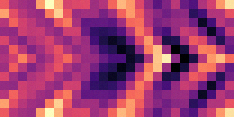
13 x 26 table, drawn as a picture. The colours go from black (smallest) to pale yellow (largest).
Roughest part: middle right. Histogram: bell-shaped. Mirror symmetry: top to bottom.
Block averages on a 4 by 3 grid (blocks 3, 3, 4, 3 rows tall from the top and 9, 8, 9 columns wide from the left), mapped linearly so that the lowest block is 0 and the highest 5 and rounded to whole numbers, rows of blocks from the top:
5 4 2 | 3 0 1 | 3 0 2 | 5 4 2
